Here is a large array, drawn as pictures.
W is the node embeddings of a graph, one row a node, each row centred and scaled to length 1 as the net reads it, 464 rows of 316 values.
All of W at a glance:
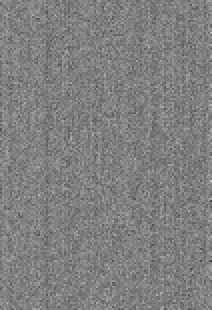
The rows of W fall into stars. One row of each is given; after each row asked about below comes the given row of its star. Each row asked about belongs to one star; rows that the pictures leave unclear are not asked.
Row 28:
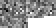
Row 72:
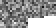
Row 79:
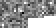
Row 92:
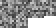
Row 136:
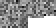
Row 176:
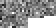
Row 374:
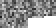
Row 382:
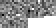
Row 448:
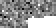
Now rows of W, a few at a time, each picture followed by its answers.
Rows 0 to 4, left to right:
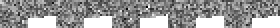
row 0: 448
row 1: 374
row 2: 136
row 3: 92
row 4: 92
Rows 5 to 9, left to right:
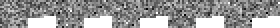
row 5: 382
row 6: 72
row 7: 374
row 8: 28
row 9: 448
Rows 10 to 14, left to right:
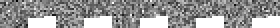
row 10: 136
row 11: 382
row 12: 382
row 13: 79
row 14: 374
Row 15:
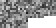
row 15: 374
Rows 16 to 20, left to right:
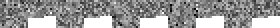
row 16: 28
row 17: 448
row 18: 448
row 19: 176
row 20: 374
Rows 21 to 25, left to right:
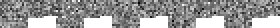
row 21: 72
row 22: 28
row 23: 92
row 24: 374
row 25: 448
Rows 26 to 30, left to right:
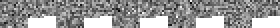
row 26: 92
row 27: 136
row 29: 28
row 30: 382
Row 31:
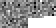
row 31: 136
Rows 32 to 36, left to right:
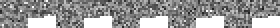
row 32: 79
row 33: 92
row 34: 448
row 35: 374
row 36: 136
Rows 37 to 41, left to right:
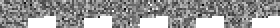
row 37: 374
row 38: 79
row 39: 79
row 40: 374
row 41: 92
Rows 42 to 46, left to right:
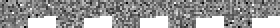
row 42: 176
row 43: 72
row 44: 72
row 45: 136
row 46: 28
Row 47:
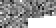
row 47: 382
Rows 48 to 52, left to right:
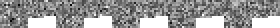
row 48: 136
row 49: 92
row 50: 448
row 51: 176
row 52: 92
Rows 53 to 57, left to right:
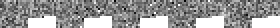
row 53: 176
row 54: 374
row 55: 79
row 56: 136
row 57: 79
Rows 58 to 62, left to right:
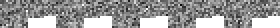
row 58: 28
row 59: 72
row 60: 136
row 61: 79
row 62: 92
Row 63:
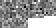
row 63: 374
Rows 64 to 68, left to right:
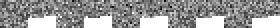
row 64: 79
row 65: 136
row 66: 92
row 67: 136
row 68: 79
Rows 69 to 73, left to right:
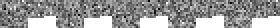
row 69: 28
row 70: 92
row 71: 448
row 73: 374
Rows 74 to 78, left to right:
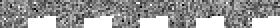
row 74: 374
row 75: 79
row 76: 79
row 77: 92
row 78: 448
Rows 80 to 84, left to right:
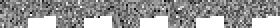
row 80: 79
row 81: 136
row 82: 92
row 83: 28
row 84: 92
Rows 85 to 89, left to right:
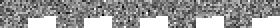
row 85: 28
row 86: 72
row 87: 374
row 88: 136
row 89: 176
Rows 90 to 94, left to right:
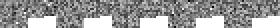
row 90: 176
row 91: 72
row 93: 72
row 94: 382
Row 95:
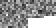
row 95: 28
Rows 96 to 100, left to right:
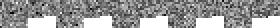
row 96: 72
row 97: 374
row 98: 92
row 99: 92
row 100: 79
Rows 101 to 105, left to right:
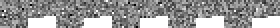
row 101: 448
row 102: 448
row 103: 176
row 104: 92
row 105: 28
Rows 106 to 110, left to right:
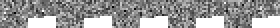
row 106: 374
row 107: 79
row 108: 92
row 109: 72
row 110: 176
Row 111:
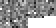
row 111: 136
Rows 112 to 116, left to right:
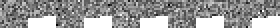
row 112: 176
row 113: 28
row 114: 79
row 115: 136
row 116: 374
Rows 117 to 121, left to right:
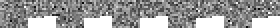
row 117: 136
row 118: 28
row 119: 448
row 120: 79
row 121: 374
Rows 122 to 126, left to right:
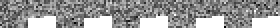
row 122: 92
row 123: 176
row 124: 72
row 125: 79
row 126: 382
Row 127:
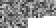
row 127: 382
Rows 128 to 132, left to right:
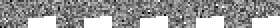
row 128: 382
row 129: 136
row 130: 79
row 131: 176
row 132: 72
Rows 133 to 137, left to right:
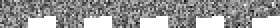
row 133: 374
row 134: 382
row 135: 176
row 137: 176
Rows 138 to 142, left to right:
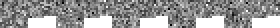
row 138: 176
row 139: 72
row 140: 382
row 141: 28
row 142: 28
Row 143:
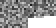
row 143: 382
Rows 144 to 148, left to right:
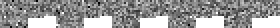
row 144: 448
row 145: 72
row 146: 136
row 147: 374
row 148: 28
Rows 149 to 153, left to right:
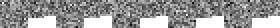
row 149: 72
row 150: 72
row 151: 448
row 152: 382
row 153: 92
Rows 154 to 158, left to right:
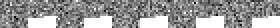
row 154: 136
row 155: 72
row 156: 79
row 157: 28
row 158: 72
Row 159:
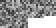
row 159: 28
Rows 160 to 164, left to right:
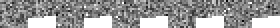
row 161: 79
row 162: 136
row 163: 136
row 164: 79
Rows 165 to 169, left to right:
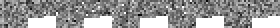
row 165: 374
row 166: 79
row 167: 176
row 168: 28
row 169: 28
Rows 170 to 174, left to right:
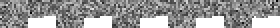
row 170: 72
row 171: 92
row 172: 176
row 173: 92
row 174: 92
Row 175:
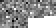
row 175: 28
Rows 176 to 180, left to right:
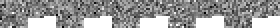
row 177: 448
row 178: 72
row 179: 72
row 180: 28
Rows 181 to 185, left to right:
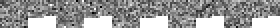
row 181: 79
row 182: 72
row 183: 28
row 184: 382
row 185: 176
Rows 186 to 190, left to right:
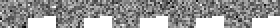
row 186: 176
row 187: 28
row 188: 72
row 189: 72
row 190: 448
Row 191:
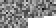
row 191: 382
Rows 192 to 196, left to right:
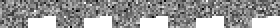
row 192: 28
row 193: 28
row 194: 92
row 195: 374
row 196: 92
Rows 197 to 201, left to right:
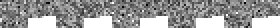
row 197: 92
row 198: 448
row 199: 382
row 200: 28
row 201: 176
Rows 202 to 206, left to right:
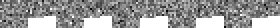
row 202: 382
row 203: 374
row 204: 92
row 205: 374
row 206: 382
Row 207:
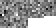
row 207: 448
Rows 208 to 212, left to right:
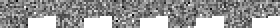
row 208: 136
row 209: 374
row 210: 382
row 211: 176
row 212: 136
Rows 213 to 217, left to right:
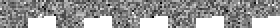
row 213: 136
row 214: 92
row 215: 92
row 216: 374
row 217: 176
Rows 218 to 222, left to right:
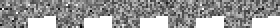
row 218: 28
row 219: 176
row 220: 136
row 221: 176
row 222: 79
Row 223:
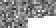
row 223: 374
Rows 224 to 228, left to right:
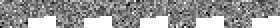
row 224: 382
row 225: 92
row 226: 92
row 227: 72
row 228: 92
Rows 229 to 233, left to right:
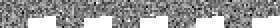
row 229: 79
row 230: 448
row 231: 136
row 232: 374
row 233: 176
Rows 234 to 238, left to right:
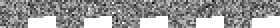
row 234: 448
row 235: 28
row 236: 382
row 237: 448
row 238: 448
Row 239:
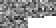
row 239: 136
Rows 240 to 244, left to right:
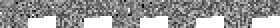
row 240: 176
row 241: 374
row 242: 448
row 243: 448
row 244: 79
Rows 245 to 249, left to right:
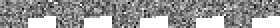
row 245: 448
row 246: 382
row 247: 176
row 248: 28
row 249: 448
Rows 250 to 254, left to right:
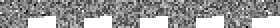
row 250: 382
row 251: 79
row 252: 176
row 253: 79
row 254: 374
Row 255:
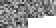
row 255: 382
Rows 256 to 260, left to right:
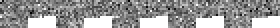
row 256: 79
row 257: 448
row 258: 136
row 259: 28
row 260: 382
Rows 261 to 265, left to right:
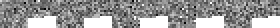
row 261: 374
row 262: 136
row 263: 92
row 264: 79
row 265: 72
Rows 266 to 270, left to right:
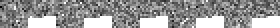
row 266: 92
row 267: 92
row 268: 79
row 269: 374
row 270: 374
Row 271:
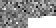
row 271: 92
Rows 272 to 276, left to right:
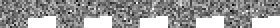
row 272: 92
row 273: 72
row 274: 79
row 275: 72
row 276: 28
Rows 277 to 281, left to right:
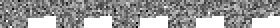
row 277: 382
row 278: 374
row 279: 176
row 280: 382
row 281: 448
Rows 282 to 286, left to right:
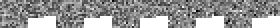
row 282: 79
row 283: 176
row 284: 28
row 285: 382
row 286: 382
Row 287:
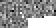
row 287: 92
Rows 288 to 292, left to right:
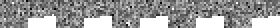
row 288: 374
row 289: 92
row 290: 92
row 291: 92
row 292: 374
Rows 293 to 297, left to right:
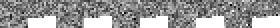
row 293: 79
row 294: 72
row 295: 72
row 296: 374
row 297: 136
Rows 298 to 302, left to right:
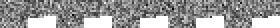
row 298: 79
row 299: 72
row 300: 79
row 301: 136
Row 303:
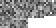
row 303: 28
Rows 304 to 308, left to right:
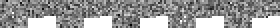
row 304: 176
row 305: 382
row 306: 136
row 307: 374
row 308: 136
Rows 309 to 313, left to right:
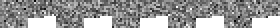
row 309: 374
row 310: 28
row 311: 79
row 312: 79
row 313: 136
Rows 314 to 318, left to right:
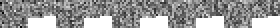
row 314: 72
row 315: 92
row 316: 448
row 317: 176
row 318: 176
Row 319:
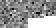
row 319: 72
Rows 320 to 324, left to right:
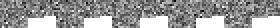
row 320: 374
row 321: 382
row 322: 176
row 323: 176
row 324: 72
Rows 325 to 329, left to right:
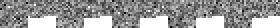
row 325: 28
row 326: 79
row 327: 72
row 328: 176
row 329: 448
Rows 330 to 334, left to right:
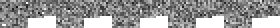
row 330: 79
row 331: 382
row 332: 374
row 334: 79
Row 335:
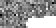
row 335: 448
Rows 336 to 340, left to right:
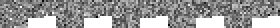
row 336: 382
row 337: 92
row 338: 176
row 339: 448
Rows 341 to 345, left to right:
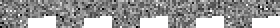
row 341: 382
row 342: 448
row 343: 176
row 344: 374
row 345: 136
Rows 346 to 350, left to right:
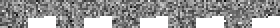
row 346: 28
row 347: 92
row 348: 136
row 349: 136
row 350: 92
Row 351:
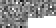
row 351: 72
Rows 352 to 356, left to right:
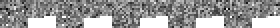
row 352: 28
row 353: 28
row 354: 448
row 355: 176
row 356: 28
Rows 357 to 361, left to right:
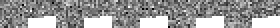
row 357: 382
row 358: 136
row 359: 374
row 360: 382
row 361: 79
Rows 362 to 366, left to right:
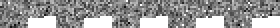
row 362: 92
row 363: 448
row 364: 176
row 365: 374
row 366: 92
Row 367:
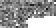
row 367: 448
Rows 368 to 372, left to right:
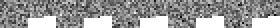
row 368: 176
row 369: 79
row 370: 382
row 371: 448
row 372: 92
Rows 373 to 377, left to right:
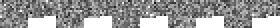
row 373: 79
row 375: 136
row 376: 382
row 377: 28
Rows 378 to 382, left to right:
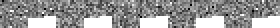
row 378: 382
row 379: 374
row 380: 176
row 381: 72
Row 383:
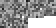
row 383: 176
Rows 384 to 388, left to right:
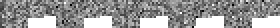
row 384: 176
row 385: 92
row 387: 176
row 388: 28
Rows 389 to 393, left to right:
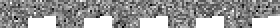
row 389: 136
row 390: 92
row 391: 92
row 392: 448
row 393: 136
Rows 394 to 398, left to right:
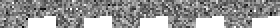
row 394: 374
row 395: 28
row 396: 448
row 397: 72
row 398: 382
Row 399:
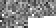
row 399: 176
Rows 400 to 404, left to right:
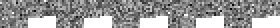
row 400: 176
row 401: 374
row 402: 72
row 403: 382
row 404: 28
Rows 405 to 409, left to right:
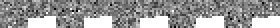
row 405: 374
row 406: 28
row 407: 374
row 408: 448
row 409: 448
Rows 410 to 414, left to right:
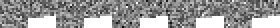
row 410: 72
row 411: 79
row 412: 92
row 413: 176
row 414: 79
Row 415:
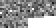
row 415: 382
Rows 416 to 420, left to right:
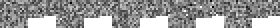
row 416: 79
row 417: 28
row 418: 92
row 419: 79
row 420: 136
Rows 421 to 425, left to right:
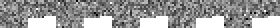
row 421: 448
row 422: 72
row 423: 448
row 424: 374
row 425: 448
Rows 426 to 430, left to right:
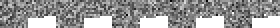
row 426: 92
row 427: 79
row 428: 448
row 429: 28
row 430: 136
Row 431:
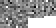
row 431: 136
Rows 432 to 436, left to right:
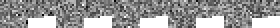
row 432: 382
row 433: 72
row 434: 79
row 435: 28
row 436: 382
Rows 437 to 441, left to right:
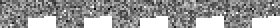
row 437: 136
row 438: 136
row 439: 92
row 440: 72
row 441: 176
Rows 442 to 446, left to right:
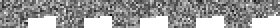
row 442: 79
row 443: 136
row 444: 382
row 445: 72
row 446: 72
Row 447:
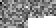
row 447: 72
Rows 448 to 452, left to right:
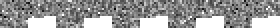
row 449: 79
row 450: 382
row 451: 374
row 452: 72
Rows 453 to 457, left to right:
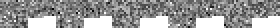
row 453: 136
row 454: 374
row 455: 448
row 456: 72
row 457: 448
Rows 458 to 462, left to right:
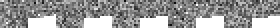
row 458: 136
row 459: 92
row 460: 92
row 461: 28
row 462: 79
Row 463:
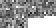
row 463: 374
